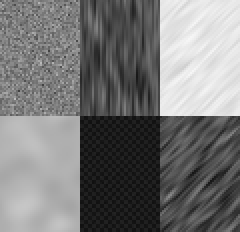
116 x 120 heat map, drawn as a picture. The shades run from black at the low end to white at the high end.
The table splits into 2 rows of 3 panels. Panel 1,1: middling, fine-grained. Panel 1,2: low, streaked downward. Panel 1,3: very high, slanting up to the right, faint in contrast. Panel 2,1: high, smooth, faint in contrast. Panel 2,2: very low, checkered, faint in contrast. Panel 2,3: low, slanting up to the right.
